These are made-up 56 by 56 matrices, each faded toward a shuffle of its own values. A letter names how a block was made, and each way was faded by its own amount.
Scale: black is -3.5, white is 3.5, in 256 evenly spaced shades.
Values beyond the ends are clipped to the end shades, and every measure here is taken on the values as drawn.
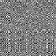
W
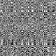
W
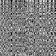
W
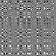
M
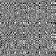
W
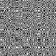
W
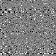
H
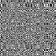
W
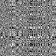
W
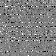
H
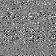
H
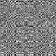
W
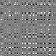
M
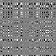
M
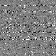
H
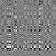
M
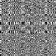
W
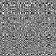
W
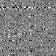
H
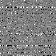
H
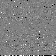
H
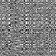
W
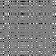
M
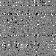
H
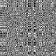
W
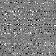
H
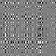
M
